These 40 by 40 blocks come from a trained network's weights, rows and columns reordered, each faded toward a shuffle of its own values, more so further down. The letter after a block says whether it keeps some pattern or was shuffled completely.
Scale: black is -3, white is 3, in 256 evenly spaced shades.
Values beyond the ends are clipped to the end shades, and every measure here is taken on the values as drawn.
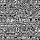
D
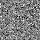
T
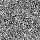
T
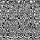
D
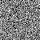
T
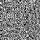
D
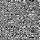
D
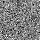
T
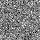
T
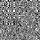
D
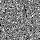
T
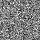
T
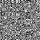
D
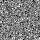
T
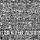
D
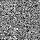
T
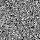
T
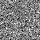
T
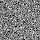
T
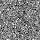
T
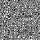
D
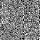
D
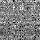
D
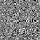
D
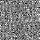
D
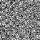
D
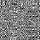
D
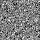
T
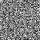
D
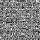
D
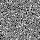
T
